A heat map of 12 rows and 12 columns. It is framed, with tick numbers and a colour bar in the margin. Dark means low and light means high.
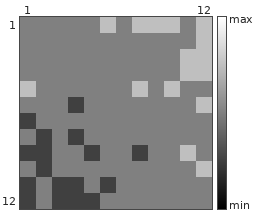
Neither half mirrors the other. The ninth with the lowest average is the bottom left. No regular stripes run through it. The top left is the calmest part. The top right is the ninth with the highest average. The field climbs toward the top right.
